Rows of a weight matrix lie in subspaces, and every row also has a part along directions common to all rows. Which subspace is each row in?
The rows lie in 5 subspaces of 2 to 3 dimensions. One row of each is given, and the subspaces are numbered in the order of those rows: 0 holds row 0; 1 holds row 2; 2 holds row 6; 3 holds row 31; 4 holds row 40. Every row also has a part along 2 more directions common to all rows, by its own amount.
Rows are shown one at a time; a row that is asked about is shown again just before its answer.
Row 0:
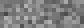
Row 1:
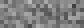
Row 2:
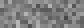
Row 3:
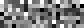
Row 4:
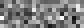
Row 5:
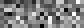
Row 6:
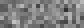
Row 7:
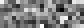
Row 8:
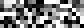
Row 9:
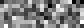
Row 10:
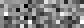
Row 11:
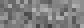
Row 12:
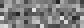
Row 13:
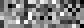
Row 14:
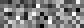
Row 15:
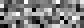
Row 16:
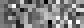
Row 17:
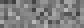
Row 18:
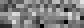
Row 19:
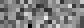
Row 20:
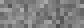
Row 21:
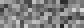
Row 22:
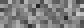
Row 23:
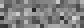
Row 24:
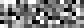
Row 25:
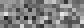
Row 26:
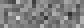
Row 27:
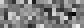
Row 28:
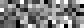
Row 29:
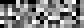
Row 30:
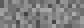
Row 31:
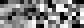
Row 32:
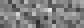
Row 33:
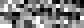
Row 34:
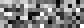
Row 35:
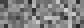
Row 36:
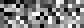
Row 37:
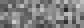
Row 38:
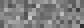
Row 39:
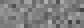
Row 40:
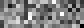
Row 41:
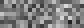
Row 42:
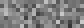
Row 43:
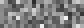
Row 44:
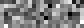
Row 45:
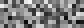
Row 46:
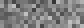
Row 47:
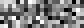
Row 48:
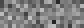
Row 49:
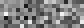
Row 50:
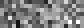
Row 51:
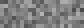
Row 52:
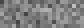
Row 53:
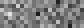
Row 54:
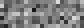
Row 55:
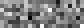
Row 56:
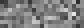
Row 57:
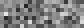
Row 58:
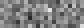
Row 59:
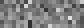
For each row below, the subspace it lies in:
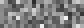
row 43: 3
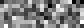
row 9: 3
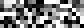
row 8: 0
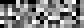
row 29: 3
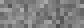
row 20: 0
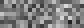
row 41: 0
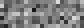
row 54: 2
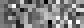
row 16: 1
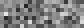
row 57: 0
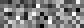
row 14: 4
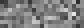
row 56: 3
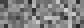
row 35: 3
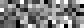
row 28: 1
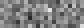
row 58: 4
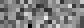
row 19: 0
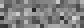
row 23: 2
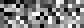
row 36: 4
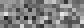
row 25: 0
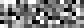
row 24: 3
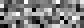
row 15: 2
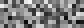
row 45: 1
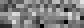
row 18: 2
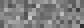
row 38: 4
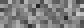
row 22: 1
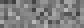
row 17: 3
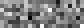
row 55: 4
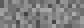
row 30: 1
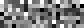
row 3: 1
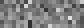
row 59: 0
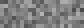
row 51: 1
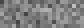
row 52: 1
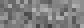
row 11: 2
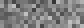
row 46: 4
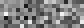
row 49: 0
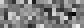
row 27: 3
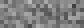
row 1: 1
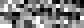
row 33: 2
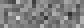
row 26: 3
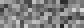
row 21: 1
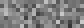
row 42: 0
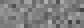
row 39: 1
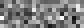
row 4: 2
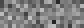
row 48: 1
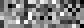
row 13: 4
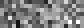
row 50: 1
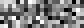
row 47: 3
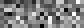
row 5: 4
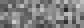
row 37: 2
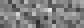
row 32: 2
